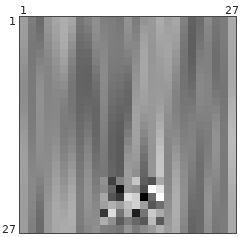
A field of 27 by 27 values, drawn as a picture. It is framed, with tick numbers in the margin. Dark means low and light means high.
Grain: streaks running down. Odd patch: rougher, in the bottom middle. Histogram: heavy tails on both sides. Roughest part: bottom middle. Slope: none.
